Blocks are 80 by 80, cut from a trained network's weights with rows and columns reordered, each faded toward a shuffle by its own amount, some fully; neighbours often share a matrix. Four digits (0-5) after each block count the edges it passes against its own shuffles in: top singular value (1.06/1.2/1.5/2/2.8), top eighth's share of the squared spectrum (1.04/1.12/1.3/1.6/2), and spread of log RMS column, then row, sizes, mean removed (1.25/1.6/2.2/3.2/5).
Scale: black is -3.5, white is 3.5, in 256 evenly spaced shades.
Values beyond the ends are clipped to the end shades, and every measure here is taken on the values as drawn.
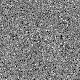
2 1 0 0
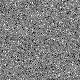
1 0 0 0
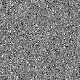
3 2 1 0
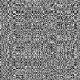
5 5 3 3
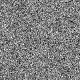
1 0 0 0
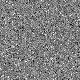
2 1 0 0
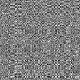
5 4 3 3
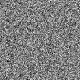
3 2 1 0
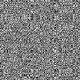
4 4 2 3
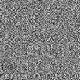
4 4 1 2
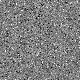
0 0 0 0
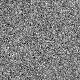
0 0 0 0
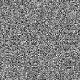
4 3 1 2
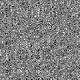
4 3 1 1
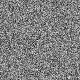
1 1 0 0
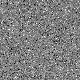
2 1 0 0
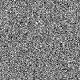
3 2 0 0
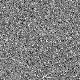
1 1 0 0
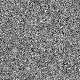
2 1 0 0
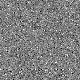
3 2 0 1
